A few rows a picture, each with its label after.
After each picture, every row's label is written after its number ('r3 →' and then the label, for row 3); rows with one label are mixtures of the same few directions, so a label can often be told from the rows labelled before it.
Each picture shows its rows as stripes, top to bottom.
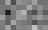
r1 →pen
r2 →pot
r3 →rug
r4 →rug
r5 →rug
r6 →rug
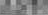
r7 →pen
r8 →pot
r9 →pot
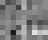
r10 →rug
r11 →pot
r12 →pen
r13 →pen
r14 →pot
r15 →pot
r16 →rug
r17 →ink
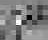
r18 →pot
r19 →pot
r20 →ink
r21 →pot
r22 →pot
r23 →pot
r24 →pot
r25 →pot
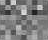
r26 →pen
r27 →ink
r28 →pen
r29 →pen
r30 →pot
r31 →pot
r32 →pen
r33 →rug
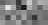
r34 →pot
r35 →rug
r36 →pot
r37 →pen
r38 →pot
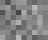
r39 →rug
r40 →rug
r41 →pot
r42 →ink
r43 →ink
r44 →pot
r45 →rug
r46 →pot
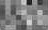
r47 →pot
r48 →pen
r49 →ink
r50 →pot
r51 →pot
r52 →rug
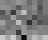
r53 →pot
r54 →ink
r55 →pen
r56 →rug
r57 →pot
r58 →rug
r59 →pot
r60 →pen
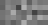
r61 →pot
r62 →pot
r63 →rug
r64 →pot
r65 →pen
